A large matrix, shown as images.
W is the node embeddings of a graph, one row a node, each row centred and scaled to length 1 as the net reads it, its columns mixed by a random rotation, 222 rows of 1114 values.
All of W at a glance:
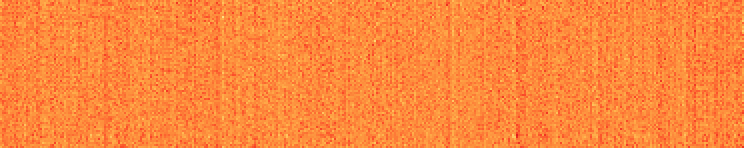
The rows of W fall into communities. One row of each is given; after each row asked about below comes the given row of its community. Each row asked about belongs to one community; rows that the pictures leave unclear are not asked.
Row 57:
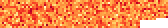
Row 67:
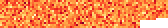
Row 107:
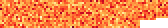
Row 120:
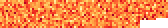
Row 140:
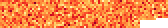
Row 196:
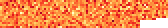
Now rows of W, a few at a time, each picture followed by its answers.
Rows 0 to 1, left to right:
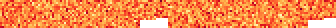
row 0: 120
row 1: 196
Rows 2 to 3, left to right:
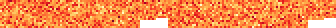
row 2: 196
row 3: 140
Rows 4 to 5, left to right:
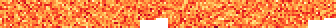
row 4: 57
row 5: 120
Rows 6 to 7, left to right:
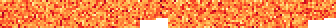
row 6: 120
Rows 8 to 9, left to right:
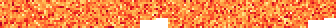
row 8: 120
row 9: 196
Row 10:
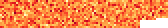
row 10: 67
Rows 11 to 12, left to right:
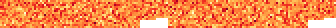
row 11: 67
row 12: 67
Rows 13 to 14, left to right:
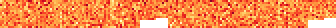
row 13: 196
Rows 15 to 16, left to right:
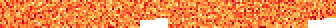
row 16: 107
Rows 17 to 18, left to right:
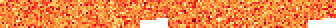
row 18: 120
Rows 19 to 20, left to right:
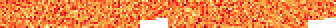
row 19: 67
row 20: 67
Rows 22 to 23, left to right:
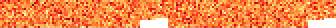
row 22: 67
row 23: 140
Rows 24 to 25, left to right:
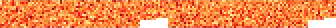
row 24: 120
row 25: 140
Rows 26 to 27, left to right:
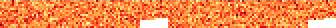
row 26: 120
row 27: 107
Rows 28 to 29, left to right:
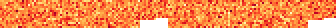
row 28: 120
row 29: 196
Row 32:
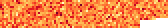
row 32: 57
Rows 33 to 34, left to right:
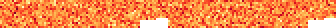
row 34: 107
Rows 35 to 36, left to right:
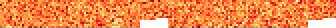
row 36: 196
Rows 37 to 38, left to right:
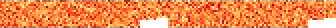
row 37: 107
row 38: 57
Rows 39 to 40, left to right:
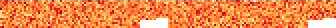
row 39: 67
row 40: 57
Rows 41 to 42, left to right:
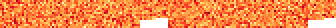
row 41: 140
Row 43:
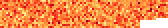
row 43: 67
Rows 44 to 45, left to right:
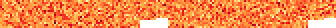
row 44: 57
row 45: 67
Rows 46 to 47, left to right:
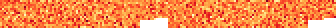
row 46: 67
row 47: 120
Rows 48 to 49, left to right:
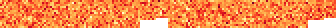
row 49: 57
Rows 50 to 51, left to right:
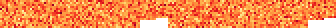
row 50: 67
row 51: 196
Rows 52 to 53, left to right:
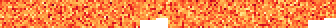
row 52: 67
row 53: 196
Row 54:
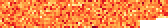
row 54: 107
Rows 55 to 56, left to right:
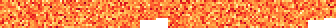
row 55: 57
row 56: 107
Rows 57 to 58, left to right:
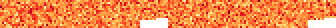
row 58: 107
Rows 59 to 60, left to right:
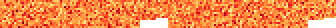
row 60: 57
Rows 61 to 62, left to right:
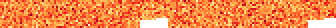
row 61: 140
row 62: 140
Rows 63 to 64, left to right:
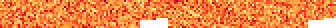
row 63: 120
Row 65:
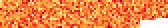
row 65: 120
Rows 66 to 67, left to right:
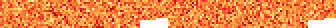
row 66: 57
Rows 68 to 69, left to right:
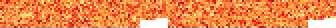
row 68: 67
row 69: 107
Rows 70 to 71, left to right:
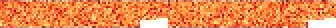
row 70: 67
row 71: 140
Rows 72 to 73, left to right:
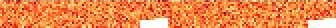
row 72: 107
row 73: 57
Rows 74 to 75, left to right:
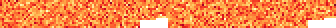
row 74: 107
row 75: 107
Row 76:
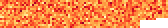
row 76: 67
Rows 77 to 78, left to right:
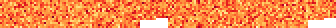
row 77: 196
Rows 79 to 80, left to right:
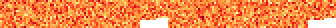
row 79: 67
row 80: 57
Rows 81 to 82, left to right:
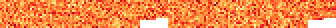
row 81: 107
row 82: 196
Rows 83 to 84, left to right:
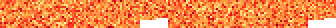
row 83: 120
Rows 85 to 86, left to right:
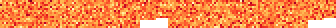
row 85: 196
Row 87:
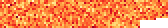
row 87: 107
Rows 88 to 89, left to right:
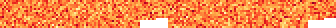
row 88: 196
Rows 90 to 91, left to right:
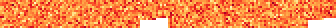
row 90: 196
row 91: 57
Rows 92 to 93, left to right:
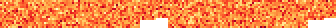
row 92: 120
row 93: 107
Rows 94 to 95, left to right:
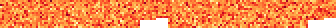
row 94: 196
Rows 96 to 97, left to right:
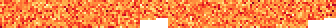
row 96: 120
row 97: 107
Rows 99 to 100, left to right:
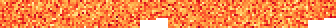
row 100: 196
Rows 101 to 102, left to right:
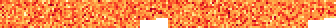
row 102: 67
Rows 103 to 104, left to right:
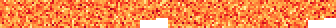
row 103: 57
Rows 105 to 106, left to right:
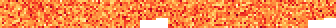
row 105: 57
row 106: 107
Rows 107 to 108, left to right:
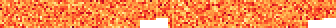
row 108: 57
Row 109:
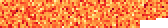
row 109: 120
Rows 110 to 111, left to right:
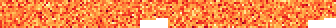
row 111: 67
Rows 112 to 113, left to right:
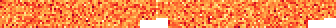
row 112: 67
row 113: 120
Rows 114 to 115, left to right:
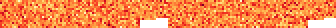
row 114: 120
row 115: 107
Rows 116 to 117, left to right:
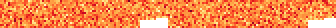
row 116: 140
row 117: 140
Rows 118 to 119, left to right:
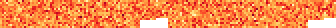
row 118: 57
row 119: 67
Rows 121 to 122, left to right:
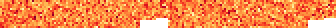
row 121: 120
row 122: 67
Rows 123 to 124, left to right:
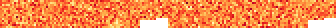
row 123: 107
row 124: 57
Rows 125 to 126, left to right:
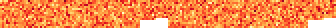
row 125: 196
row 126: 67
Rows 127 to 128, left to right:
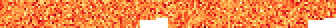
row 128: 196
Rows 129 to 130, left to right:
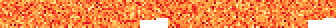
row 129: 107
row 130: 107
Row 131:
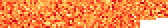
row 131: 140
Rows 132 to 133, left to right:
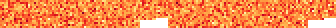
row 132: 140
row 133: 140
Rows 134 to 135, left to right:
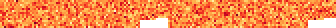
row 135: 57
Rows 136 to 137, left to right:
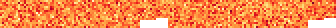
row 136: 57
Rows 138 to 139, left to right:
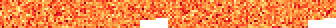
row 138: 57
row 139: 67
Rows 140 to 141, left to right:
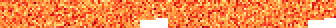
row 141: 120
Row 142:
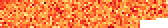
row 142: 67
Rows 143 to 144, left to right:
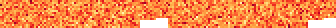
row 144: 196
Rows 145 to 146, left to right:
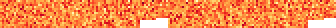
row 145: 196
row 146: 57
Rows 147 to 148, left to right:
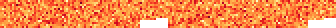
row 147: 67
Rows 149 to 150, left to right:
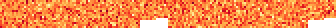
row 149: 120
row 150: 67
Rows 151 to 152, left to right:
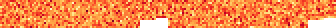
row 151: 196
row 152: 67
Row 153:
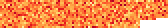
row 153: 107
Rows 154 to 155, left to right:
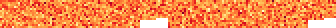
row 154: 67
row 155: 120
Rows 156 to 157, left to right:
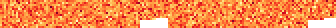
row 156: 57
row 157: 107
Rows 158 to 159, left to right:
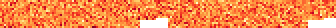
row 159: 140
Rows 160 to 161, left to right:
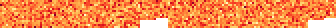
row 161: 67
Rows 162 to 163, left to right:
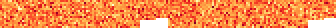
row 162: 57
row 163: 140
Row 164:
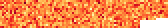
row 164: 67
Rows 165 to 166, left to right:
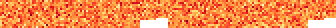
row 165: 57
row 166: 67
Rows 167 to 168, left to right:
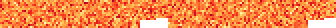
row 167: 57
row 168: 196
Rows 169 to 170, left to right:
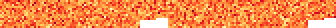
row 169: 67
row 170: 196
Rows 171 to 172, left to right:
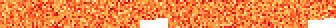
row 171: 57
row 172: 140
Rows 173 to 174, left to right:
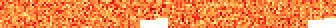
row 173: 67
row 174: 140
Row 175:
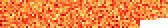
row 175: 120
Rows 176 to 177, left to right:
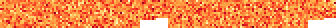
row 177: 57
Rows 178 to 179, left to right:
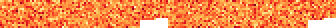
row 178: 120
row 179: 196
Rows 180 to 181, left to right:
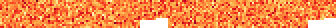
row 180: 67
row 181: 140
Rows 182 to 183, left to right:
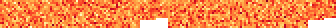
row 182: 57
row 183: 120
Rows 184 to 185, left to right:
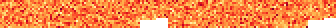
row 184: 140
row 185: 107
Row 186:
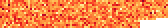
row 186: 140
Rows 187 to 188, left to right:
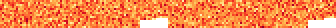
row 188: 107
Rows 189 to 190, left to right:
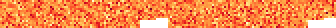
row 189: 57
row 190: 140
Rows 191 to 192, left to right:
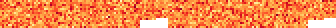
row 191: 57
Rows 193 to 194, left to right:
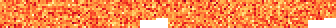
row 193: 107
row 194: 196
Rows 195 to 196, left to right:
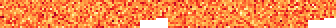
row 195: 196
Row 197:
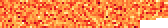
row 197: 67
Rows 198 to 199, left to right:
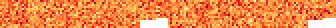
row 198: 140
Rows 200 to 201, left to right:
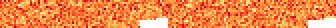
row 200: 107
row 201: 107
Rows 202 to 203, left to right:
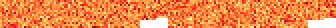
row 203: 107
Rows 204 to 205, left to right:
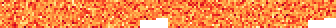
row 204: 107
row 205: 67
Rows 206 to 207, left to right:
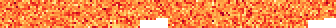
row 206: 107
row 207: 140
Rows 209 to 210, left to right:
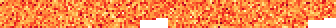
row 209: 196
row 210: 67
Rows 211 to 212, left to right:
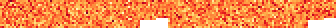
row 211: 196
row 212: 57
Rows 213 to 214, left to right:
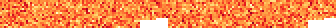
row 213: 140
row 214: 140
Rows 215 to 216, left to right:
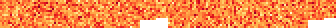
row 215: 57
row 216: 196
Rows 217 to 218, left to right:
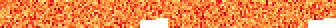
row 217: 67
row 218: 57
